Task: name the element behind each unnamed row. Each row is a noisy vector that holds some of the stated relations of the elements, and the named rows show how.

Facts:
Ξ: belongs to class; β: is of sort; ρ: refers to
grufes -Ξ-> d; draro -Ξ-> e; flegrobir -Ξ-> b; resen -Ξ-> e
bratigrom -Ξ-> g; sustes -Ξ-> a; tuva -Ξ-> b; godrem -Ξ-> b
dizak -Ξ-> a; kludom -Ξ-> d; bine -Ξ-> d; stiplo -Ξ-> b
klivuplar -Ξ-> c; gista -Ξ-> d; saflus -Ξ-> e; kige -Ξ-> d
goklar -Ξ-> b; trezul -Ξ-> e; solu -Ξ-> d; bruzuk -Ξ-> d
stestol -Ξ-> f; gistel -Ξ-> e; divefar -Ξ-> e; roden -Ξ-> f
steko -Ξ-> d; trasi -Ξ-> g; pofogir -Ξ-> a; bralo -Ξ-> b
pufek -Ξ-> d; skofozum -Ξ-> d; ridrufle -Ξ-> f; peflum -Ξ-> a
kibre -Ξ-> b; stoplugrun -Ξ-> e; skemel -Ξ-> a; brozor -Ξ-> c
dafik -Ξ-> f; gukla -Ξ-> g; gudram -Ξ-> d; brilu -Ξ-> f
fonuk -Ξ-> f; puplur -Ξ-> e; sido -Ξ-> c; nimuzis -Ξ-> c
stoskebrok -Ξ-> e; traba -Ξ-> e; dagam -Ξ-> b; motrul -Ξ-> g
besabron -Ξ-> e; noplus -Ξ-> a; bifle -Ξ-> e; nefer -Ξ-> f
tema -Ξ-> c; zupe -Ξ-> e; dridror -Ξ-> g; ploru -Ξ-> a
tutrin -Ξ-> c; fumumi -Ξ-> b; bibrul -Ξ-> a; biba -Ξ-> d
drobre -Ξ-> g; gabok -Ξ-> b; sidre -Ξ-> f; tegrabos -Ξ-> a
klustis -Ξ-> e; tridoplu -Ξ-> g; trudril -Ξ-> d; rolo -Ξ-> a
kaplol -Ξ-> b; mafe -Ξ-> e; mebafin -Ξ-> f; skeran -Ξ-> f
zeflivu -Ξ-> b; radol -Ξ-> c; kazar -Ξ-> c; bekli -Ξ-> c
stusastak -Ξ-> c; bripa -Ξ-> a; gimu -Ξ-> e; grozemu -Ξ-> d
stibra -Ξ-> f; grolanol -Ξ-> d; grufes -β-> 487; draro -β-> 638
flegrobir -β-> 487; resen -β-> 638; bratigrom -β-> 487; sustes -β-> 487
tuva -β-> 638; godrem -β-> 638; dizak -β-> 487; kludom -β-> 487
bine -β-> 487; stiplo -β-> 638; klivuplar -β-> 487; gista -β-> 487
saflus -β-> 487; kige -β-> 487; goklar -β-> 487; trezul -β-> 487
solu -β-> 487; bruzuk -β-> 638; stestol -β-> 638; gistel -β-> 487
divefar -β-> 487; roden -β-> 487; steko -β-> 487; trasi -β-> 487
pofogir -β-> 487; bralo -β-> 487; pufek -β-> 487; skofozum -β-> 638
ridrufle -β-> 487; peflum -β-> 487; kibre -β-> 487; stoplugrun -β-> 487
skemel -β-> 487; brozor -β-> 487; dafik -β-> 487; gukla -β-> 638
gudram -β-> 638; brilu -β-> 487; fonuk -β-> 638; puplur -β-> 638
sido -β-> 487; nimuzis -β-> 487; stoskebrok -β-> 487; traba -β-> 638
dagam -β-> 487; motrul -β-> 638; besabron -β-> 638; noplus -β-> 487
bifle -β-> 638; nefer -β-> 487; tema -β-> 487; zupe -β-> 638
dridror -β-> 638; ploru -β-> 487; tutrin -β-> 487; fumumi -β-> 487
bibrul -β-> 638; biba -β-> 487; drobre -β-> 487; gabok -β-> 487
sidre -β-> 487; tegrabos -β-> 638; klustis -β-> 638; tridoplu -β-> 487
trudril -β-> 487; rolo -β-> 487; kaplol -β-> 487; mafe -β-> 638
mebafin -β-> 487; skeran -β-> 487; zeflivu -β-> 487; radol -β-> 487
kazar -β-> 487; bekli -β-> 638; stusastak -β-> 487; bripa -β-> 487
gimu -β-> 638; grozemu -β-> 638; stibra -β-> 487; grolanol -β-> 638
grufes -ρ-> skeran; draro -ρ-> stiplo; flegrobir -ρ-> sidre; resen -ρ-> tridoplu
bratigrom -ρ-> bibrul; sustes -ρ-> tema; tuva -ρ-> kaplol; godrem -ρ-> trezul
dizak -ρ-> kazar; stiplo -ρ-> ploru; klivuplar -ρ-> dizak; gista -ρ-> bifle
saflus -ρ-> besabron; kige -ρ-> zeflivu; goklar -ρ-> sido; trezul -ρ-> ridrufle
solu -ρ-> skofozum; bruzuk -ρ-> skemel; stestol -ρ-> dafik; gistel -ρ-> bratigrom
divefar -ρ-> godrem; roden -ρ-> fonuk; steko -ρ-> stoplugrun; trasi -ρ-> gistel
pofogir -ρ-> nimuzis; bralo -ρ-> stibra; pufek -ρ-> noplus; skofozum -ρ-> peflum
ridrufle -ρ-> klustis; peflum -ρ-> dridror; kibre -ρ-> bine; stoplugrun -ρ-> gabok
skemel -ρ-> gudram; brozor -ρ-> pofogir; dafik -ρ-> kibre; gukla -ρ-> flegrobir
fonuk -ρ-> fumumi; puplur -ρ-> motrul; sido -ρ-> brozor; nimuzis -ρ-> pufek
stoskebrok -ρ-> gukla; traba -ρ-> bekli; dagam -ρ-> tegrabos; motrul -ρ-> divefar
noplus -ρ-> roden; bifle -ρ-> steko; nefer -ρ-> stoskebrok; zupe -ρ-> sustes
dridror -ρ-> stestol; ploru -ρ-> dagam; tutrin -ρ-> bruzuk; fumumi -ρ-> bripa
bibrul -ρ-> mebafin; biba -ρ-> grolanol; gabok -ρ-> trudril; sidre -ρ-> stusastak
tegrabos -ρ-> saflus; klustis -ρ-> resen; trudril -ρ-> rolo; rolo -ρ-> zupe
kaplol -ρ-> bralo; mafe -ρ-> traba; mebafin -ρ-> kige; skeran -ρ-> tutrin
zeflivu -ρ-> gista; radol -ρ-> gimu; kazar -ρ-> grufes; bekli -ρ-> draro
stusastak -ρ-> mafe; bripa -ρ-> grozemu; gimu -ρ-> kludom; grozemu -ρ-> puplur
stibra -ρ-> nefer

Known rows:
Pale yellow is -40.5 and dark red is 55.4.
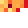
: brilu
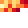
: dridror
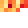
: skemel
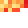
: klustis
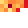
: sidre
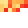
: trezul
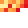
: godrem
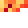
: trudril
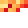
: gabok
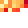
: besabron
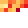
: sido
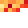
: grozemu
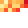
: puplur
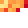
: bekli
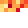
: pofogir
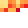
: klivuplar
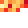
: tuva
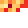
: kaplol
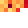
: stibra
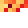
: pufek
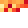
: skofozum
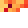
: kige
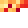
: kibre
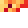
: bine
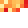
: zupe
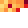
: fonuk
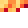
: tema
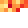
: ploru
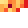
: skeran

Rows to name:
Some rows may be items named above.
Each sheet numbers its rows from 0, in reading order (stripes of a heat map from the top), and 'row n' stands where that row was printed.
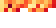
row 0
solu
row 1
godrem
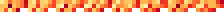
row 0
dafik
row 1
gistel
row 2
zeflivu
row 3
stiplo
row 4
zupe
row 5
drobre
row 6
grufes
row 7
gukla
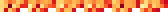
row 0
bine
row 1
skofozum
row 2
stusastak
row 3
tridoplu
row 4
mebafin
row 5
motrul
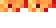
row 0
sidre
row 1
roden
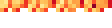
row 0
saflus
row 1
gimu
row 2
bifle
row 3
mebafin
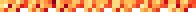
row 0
fumumi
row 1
stestol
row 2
trudril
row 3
stoskebrok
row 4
stoplugrun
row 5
tegrabos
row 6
peflum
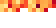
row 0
ploru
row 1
roden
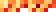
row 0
tutrin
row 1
pufek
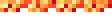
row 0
dagam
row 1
tegrabos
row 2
dagam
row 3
ridrufle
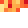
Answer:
bibrul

